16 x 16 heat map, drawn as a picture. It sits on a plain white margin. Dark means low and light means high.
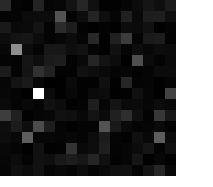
The halves do not mirror each other. The middle left is the roughest part. No regular stripes run through it. The centre is the smoothest part. The grain is fine, like static. The values are skewed, with a long tail toward high values. There is no overall slope.
